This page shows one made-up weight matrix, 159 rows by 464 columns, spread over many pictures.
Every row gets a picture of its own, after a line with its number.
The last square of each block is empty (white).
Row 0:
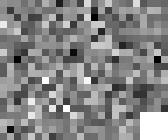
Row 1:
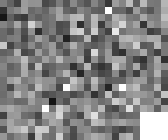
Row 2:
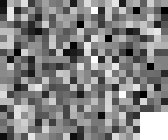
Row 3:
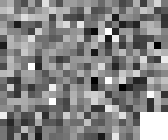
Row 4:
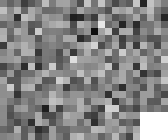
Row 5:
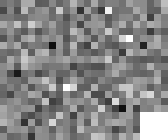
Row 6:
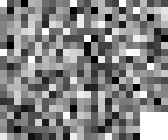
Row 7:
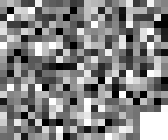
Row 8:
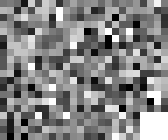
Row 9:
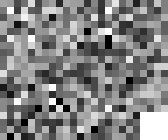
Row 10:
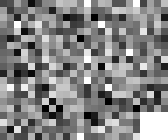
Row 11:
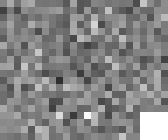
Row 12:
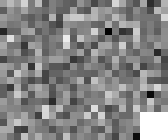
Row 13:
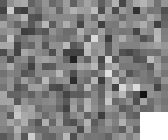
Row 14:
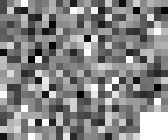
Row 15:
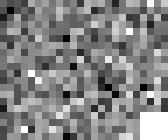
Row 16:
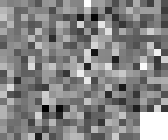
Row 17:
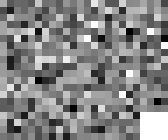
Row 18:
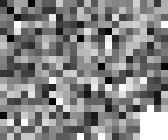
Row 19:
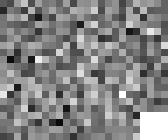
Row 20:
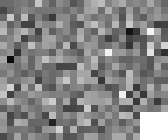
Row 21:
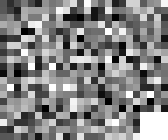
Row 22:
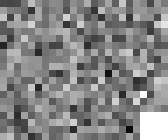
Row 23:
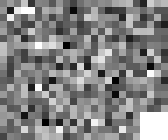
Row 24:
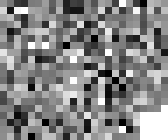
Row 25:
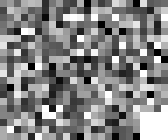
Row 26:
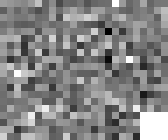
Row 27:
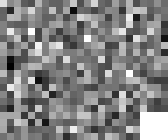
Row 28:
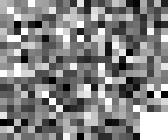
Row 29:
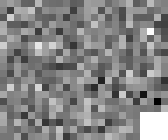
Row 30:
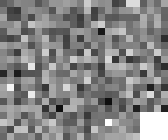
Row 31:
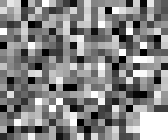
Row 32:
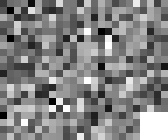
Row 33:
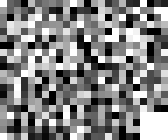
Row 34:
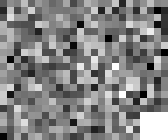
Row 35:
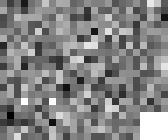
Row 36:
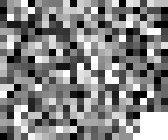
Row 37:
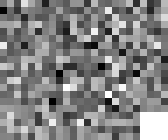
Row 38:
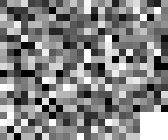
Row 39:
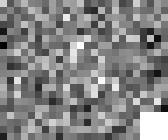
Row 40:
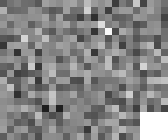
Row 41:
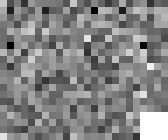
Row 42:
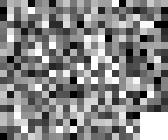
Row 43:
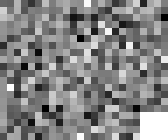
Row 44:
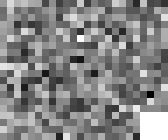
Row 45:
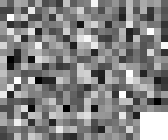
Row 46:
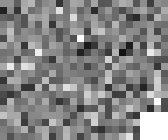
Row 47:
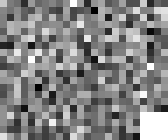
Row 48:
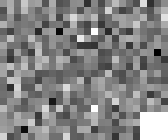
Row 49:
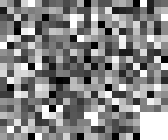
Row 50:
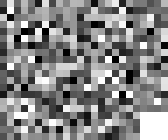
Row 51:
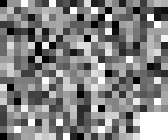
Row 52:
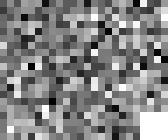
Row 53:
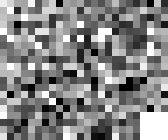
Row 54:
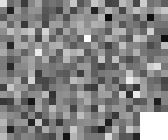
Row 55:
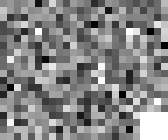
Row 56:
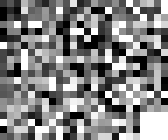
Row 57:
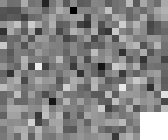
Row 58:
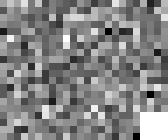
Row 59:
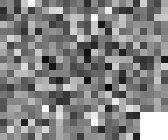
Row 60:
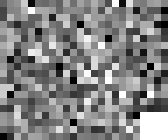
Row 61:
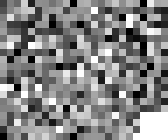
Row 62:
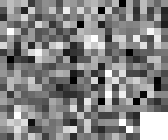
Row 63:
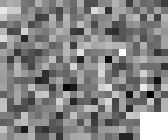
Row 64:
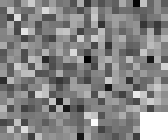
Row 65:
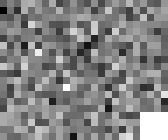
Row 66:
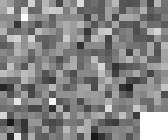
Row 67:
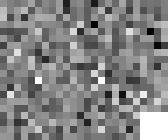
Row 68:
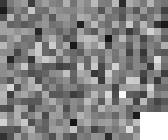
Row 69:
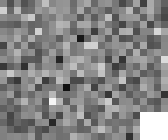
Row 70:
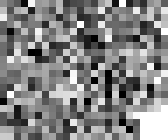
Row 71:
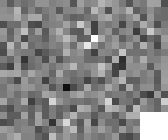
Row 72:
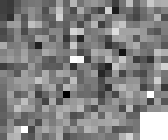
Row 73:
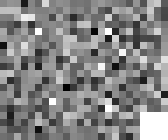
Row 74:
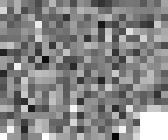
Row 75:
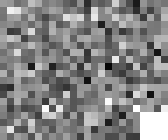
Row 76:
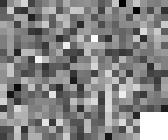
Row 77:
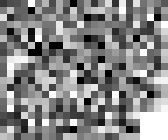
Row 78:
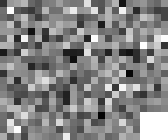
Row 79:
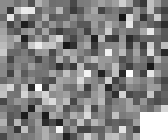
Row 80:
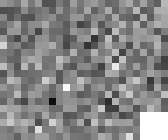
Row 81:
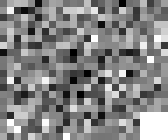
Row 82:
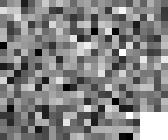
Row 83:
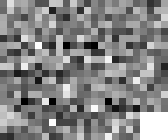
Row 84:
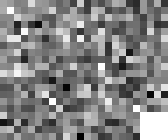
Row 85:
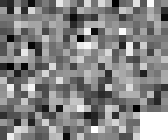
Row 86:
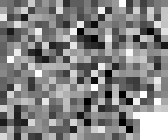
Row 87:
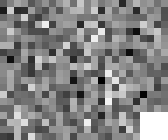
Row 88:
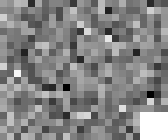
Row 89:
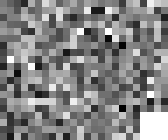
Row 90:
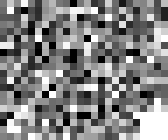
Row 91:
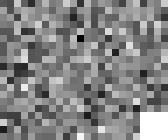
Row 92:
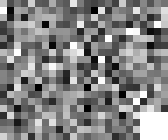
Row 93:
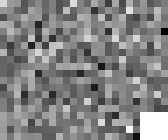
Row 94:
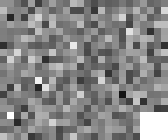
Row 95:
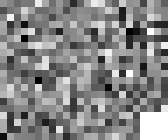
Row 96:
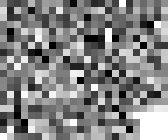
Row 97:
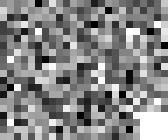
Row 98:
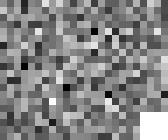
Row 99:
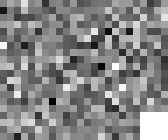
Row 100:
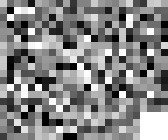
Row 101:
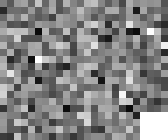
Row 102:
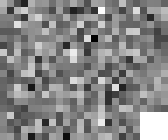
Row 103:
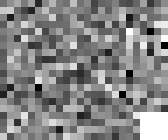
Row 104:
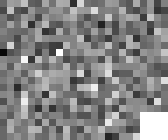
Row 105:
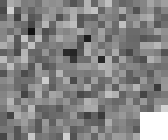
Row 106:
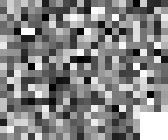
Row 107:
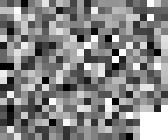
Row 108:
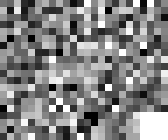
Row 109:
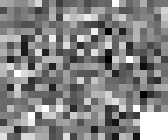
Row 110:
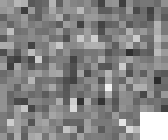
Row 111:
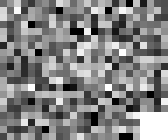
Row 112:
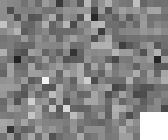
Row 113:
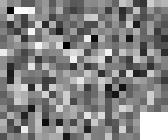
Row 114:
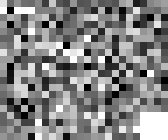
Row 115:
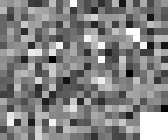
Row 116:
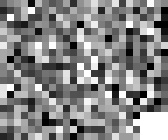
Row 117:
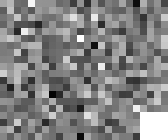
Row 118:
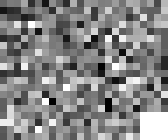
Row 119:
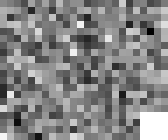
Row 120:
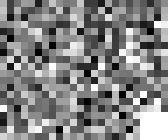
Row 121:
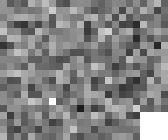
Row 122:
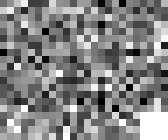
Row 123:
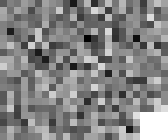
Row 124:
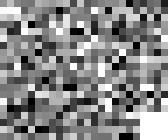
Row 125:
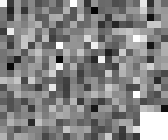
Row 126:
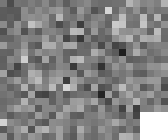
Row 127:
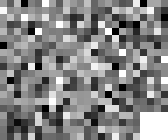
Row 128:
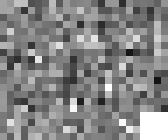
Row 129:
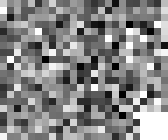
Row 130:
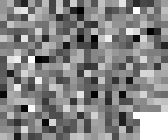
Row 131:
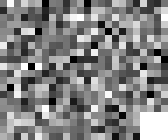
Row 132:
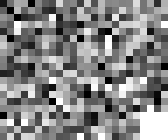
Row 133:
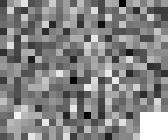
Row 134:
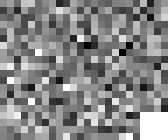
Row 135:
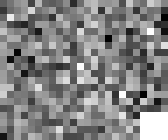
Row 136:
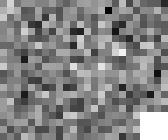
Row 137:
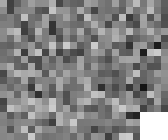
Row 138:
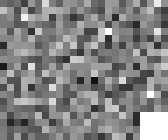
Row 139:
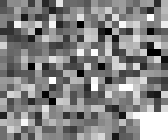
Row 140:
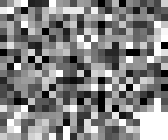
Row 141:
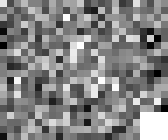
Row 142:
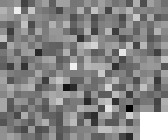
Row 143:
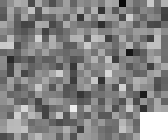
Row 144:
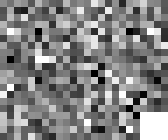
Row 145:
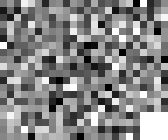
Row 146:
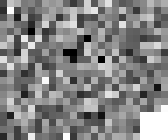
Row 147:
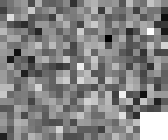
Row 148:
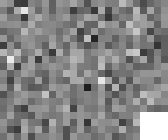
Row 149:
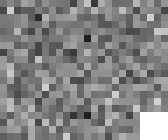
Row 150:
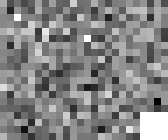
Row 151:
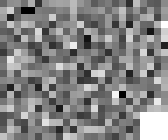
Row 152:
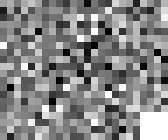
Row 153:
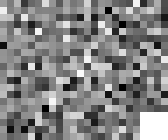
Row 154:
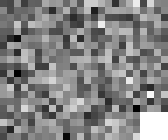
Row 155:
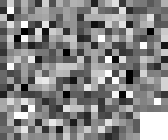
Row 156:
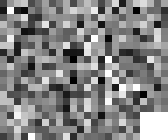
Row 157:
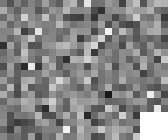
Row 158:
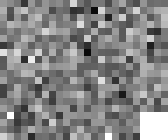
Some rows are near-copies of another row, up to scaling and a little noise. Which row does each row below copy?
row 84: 28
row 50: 155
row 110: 128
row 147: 135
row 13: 156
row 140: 122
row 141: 39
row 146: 105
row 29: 7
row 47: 33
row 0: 112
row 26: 109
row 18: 132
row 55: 97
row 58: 12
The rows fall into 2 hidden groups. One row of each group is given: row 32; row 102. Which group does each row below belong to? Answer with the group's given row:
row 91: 32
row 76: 102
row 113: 102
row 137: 32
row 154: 32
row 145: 32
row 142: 32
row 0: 32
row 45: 102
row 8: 32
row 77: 102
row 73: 32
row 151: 102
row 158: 102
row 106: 32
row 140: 102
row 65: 32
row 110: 102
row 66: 32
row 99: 32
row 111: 32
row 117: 32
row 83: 32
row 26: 32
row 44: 32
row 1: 32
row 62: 102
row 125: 102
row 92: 102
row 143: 102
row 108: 32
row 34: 102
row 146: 102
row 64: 32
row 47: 102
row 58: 32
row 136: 32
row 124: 32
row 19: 102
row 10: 32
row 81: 102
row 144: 102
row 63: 32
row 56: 32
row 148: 102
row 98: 32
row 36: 102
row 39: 102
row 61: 102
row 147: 102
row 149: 102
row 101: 102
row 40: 32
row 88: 32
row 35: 32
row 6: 102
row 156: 102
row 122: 102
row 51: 102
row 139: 32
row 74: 102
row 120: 102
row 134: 32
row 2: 102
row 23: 102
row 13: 102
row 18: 32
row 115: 102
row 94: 102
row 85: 32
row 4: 32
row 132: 32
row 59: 32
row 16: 32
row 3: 32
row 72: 32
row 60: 102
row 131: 32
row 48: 32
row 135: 102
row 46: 32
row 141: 102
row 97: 102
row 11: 32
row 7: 102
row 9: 32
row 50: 102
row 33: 102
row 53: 32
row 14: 102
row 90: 102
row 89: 32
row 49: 32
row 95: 102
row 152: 32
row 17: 102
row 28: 32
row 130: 102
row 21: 32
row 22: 102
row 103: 102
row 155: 102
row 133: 102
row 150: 102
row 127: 32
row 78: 102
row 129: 102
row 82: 32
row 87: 102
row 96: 102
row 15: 32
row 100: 102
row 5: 32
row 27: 102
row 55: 102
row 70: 102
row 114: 102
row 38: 32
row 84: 32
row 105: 102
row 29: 102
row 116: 102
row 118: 32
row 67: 102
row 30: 32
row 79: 102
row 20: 102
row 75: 32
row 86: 102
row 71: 32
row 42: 102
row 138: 32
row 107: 32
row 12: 32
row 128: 102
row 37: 32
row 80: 32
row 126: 32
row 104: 102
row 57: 32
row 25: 32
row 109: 32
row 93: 102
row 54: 102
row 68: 102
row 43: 32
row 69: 32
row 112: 32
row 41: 102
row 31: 32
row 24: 102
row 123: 102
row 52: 32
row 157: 32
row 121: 32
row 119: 102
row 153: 32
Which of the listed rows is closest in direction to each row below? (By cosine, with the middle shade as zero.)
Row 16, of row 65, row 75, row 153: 153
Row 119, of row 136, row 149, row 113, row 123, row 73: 123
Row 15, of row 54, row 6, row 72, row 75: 72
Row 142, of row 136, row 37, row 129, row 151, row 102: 136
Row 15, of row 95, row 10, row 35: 35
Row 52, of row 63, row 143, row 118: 118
